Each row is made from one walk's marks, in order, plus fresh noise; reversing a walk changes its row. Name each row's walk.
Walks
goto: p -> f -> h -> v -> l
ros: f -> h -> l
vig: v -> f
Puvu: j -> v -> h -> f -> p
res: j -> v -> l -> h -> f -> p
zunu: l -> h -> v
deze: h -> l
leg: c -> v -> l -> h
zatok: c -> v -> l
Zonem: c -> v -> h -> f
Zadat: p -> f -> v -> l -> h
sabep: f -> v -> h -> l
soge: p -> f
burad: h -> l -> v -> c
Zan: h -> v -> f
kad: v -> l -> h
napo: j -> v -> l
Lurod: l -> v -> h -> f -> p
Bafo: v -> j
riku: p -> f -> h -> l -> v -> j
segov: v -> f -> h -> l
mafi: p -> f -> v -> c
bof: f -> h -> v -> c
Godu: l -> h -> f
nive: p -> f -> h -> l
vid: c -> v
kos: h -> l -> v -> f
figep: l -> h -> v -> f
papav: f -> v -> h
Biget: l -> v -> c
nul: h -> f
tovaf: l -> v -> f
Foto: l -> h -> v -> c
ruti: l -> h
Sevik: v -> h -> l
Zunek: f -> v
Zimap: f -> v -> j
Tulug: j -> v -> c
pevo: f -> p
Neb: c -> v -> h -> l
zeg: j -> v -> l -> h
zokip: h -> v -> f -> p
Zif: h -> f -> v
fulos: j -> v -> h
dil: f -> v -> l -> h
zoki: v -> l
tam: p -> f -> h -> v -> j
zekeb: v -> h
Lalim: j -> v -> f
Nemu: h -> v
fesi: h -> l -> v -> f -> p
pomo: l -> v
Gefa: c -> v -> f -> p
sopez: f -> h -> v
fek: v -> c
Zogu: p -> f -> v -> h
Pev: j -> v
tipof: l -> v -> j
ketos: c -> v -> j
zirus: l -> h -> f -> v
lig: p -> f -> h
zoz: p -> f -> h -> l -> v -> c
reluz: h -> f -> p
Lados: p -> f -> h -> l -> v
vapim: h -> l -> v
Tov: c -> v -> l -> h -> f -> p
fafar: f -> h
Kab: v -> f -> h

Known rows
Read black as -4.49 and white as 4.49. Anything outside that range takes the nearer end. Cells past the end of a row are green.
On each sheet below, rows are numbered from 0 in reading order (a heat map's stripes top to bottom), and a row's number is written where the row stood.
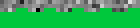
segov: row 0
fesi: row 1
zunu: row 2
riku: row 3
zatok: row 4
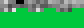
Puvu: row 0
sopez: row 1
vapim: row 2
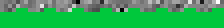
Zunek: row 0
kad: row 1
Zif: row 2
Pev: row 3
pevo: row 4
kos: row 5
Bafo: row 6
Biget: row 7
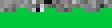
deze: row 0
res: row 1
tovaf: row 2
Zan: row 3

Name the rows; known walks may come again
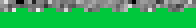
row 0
Puvu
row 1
bof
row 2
sopez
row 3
deze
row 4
zirus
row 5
sabep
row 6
Bafo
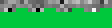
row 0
fesi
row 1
pevo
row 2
burad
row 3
fulos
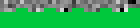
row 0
tam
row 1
ros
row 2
zokip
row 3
figep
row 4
res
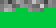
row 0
lig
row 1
zeg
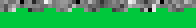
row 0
Godu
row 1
vid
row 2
Zif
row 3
Lalim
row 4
ketos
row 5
Tov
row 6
tovaf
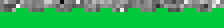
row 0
Zimap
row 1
pomo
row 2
fek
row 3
vapim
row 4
Sevik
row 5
Zan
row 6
zatok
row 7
tipof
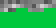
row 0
Zadat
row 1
dil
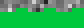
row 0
Kab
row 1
napo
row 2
kad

